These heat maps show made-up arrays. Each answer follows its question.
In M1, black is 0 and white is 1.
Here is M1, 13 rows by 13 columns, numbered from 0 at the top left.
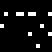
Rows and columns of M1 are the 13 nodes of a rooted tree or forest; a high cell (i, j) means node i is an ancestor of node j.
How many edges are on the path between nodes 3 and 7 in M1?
2
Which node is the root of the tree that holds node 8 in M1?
3
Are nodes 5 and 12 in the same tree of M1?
yes
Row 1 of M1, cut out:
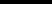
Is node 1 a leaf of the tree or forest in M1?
yes
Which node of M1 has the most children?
3
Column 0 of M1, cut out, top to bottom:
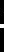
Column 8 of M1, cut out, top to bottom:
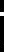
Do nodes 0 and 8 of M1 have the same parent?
no
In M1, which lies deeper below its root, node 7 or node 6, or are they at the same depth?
node 7
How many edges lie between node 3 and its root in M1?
0
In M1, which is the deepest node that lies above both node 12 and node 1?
3
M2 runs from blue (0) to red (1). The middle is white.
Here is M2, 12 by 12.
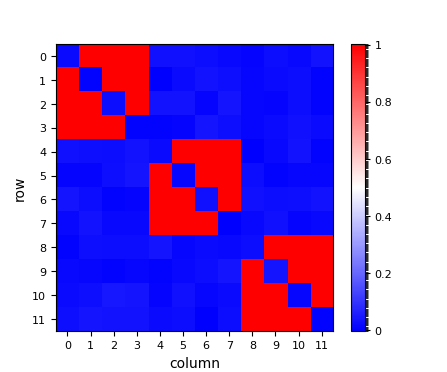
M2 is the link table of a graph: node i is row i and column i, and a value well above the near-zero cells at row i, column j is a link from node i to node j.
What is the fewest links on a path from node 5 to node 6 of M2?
1
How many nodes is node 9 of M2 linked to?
3
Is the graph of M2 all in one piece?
no
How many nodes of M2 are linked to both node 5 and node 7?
2
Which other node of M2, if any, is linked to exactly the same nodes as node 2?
none
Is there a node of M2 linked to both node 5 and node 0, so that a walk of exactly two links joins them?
no
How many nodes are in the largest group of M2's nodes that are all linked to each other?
4
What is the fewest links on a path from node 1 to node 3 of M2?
1
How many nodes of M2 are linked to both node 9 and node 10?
2
